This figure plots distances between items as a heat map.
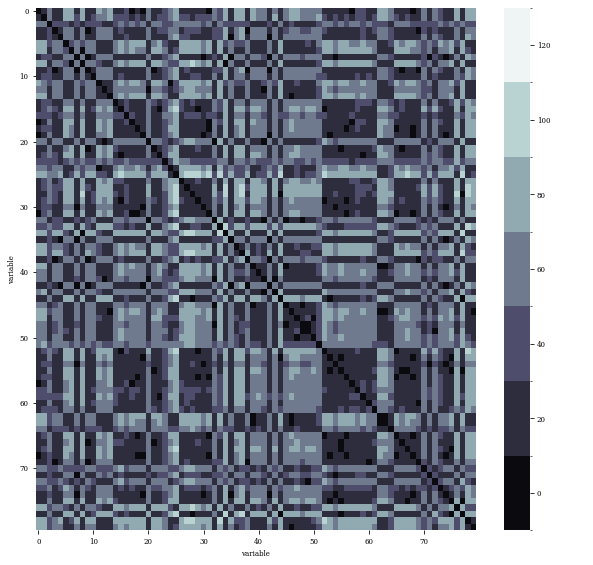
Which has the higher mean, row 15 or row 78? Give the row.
78
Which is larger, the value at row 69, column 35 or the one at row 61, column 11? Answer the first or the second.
the second
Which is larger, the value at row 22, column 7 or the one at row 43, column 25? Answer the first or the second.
the second
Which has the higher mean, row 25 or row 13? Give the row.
25
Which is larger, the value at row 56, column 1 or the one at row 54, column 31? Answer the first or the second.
the first
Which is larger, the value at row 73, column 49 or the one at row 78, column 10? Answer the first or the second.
the second
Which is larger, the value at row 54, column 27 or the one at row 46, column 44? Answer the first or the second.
the second
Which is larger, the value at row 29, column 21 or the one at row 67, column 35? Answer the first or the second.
the first
